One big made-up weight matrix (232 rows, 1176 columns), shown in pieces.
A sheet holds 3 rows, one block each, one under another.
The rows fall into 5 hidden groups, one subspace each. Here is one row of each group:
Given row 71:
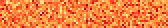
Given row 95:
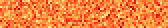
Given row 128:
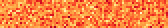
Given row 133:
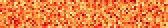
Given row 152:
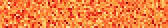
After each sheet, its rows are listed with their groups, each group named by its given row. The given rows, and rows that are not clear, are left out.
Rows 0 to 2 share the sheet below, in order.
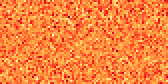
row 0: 128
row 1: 71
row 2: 133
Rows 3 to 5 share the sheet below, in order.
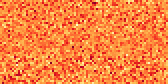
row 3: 128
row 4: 152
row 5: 71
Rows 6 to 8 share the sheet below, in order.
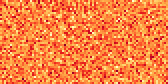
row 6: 71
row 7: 95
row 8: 95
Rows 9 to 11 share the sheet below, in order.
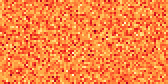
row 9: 71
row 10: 128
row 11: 152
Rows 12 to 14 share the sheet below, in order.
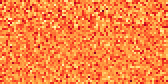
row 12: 128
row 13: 71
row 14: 95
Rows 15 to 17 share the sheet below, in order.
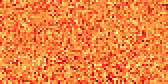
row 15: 71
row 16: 133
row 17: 152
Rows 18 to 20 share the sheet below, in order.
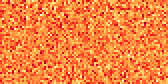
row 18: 71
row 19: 71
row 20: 128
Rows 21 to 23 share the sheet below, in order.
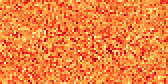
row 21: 71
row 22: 152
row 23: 128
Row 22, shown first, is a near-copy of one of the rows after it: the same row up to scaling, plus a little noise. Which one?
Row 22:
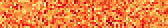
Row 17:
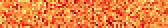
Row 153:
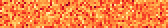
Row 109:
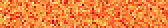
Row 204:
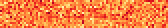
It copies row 17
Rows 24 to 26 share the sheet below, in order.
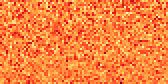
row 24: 152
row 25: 152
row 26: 95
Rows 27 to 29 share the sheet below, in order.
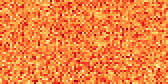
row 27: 152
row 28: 152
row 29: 128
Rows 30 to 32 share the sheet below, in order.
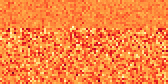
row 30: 152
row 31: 95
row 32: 95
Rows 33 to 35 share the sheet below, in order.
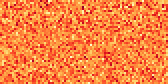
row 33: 71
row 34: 128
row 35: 71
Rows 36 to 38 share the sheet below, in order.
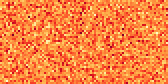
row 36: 152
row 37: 152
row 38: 152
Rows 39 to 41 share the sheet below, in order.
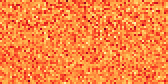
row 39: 152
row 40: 133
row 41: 128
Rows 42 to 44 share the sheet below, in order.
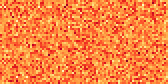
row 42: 95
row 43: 128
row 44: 95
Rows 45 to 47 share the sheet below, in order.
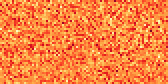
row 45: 133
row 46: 95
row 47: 95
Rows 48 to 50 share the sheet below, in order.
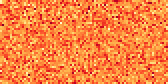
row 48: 128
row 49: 95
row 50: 71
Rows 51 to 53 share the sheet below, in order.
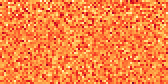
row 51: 152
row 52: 128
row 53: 152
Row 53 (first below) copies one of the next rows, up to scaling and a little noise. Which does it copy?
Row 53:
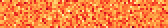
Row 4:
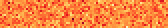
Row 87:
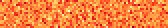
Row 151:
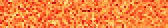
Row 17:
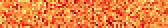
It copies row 87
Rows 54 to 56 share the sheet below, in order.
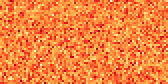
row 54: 133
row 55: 71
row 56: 133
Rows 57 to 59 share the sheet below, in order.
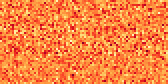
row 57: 95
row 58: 133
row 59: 152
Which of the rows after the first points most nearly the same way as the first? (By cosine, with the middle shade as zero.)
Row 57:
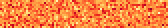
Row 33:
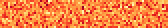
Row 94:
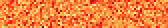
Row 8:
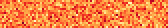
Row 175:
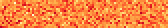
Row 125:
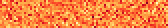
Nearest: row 125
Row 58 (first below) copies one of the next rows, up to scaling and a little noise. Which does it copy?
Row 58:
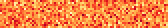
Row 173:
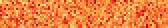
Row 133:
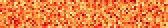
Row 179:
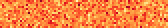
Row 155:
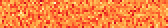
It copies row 133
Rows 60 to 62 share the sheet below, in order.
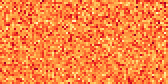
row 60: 128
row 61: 95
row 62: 133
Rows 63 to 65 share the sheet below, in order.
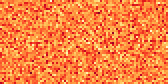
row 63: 152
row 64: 95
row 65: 128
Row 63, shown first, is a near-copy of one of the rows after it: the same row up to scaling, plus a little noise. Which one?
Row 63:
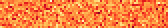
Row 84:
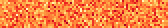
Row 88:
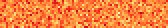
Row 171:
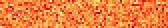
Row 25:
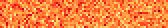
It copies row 171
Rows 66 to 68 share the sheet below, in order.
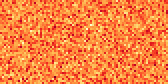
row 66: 128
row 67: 95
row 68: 133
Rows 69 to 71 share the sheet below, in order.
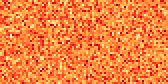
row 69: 152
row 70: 95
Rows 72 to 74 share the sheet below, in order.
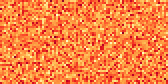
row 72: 152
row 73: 95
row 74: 71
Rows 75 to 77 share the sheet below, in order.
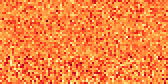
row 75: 133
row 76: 133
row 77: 95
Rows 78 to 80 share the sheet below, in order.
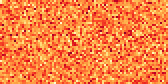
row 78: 128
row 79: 128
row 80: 128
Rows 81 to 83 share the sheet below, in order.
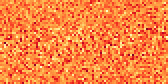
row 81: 71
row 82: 152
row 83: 152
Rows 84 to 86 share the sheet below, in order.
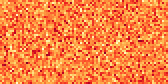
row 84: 152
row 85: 152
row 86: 71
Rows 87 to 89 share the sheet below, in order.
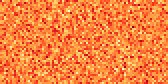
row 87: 152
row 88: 152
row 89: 133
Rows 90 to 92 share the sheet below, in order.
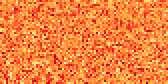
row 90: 133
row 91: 128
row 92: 152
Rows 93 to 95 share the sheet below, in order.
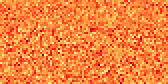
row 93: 133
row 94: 133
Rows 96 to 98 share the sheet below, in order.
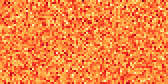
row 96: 152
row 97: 95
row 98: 152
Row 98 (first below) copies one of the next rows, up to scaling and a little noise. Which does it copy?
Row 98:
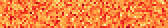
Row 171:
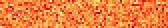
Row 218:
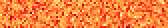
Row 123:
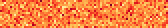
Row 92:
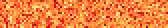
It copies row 218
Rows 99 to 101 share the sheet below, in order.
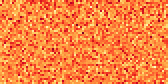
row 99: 128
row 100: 152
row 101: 128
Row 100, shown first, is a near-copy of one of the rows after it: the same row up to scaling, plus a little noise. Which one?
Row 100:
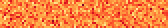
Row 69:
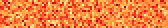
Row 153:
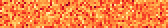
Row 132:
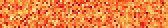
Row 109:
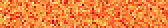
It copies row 109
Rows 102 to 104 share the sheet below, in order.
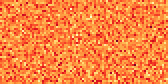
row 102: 71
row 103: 95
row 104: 133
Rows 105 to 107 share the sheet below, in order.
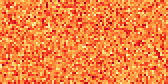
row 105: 152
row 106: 133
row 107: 95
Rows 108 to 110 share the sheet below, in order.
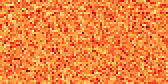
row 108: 152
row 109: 152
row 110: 95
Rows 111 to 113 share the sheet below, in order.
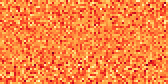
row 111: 95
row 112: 71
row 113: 133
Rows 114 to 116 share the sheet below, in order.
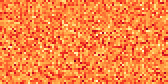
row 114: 95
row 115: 128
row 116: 128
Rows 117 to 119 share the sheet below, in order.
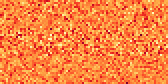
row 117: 133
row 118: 71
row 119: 152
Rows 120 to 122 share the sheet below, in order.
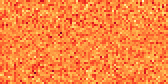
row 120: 71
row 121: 133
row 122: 133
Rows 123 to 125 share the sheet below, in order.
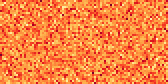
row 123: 152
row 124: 95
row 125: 95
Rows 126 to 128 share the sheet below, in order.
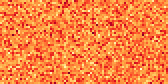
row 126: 152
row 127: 95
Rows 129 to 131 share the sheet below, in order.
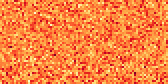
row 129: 71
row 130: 128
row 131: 128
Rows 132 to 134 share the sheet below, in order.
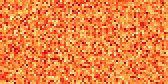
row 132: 152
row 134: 152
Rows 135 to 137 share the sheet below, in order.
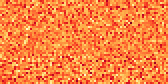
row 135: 71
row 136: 95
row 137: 128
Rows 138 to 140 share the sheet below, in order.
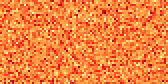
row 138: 95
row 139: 152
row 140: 95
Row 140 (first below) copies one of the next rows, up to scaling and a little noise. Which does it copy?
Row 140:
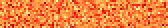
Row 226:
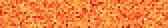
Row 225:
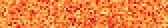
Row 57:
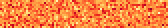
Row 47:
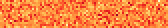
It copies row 57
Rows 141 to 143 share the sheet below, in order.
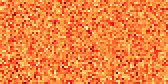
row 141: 152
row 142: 95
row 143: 95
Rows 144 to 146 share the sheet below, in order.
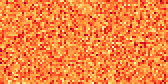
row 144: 71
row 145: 133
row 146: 95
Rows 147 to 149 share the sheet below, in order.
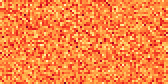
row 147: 71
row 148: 95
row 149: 128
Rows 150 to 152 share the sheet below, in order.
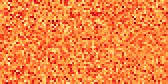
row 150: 152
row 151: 152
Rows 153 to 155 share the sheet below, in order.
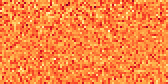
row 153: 152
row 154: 71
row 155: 133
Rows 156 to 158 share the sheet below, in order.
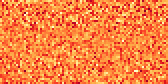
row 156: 71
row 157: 71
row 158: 128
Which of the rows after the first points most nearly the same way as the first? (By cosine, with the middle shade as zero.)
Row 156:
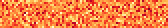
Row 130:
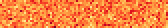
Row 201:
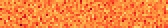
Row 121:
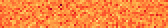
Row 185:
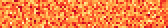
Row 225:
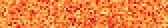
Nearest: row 185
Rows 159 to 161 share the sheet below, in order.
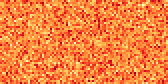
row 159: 95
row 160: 152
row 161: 128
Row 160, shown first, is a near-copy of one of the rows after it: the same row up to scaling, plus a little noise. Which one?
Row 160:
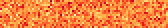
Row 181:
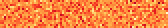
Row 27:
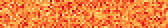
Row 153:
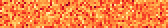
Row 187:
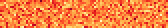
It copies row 27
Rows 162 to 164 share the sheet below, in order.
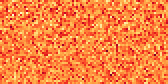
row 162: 133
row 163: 133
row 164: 133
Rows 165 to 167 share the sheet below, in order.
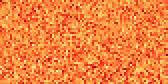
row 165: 128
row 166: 95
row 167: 133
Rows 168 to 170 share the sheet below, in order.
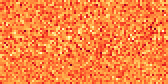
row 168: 71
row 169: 152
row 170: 71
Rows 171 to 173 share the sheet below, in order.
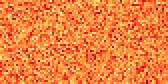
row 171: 152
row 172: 133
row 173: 133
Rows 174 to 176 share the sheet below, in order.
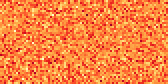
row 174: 133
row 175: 128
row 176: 95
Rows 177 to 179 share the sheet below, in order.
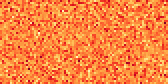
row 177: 95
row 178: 133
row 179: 133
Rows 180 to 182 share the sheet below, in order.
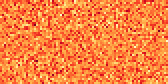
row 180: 152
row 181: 152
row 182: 71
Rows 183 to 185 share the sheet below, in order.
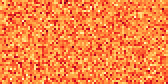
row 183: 152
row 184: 152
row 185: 71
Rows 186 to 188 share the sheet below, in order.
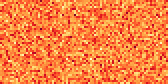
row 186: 152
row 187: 152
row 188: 95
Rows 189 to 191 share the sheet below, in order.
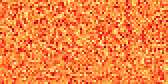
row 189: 71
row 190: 128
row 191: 128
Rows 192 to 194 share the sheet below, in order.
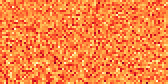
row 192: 95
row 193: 71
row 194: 152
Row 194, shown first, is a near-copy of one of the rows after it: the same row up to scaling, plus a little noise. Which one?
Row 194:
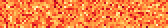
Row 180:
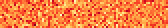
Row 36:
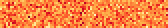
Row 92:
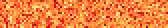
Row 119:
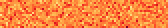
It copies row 92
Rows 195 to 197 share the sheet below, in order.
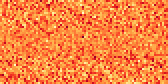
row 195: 71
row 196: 71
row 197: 133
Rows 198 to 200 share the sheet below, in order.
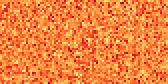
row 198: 133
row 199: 128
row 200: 128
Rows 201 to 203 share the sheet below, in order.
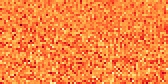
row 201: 71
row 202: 128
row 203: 128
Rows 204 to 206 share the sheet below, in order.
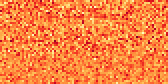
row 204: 152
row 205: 95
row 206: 128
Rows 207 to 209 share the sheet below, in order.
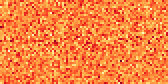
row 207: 71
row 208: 95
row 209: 95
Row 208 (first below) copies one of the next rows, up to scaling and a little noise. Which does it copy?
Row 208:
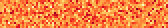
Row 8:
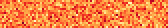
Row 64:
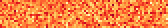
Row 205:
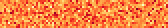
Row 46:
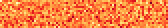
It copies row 205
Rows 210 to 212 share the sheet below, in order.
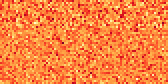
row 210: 71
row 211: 152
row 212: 71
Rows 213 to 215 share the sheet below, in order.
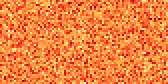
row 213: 152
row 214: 152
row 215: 71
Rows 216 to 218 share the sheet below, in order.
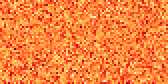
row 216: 71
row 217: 95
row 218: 152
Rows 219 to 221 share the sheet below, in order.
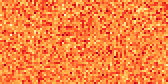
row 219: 71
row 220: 152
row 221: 128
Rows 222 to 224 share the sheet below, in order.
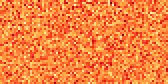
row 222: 95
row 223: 152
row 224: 128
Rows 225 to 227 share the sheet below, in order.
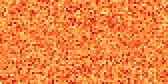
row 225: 95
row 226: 95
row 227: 95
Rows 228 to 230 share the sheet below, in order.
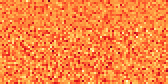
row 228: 95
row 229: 95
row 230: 128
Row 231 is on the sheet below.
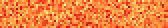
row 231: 71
